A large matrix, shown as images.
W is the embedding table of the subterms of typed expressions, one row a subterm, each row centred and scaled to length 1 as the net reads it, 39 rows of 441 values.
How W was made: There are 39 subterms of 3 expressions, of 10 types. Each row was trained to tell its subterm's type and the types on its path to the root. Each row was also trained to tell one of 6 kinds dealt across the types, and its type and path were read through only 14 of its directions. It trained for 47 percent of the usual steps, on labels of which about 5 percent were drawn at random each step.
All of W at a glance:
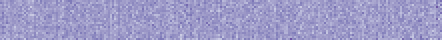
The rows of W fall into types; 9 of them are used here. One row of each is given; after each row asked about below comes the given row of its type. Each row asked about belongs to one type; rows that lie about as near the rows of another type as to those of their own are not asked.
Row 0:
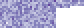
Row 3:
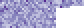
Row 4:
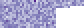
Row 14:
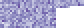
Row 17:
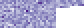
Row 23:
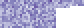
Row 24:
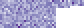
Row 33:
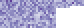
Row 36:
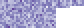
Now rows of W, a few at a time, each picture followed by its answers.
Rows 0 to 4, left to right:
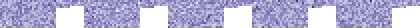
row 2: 17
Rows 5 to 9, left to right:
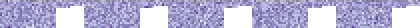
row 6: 0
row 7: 24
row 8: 0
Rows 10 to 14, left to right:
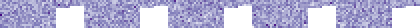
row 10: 14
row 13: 4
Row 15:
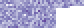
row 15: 33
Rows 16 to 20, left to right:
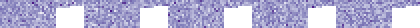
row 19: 17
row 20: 17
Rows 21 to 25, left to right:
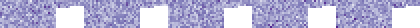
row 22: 23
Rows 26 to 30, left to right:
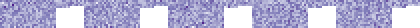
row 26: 14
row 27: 14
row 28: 23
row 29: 0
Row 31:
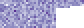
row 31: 4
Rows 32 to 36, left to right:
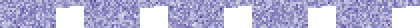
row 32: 33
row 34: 4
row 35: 33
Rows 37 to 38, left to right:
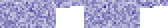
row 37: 4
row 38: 33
